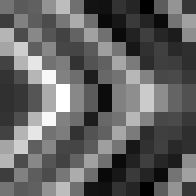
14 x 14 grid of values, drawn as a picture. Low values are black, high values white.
No row or column stands out. The ninth with the highest average is the middle left. The top and bottom halves mirror each other.
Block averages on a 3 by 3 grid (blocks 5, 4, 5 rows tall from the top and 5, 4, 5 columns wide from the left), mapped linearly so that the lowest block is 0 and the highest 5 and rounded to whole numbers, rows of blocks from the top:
4 2 0 | 5 2 4 | 4 2 0
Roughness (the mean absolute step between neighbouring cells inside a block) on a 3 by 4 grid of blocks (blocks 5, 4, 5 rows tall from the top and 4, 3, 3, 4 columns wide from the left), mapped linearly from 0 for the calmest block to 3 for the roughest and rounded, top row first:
3221 | 1310 | 3221
